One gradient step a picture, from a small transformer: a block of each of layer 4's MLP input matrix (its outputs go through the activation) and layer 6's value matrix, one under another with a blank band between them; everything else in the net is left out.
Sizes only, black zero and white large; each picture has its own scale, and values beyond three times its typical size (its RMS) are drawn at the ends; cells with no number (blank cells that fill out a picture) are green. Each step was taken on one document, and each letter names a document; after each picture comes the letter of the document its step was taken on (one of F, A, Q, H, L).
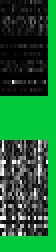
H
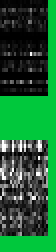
H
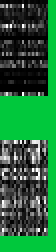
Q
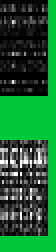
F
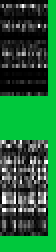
Q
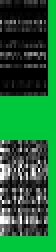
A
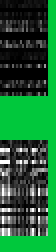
A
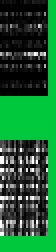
A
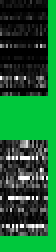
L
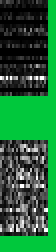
L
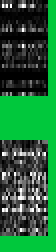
Q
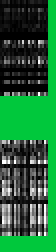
Q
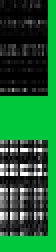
F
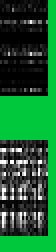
F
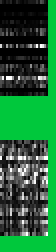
L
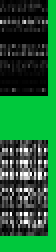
F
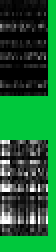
A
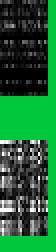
A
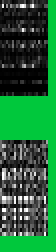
Q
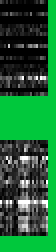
L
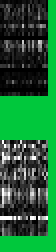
Q
